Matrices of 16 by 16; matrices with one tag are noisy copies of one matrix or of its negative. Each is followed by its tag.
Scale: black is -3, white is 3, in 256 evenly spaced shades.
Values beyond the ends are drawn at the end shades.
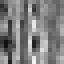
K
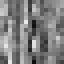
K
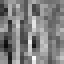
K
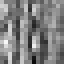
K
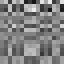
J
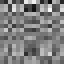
J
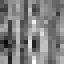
K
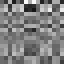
J
